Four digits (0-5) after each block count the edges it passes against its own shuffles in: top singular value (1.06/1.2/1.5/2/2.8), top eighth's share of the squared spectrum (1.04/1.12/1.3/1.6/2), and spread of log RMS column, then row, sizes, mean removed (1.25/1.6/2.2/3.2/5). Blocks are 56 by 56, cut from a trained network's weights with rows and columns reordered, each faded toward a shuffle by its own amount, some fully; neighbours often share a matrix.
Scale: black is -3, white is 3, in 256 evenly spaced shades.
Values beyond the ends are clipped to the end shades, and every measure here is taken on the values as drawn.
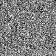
2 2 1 0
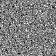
0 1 0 1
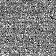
2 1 0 0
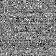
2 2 1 1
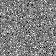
0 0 0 0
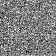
0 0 0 0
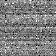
3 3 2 1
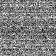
3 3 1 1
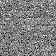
1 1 0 0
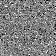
1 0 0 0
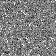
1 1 0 0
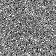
0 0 0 0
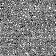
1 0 0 0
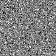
0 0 0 0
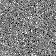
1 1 0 0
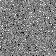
0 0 0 0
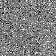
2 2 0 1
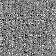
2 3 0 2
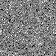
0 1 0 0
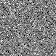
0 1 0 0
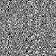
4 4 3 2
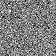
0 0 0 0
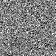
2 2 1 0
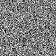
3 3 1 1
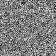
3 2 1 0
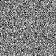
3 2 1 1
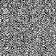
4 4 2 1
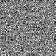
3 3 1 1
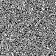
2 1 0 0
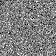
1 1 0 0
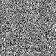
3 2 0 1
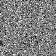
1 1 1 0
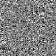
3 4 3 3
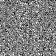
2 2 0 1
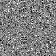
3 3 1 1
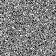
1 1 0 0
